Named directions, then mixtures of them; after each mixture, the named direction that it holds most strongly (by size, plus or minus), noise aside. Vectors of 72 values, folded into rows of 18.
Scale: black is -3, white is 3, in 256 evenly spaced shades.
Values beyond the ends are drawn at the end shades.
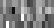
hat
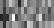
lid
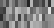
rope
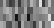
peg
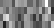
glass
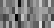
peg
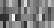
lid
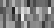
hat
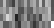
peg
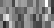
glass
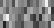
glass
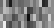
peg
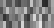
glass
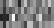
lid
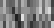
hat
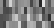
peg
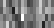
hat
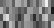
glass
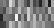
rope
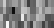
hat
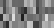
hat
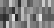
lid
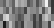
glass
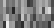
hat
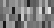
hat
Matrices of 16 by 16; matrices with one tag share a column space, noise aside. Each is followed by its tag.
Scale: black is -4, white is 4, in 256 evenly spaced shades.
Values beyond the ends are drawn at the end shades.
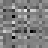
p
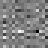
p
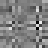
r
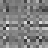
r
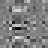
r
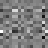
p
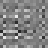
p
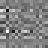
p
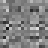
r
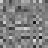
r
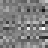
r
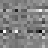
p
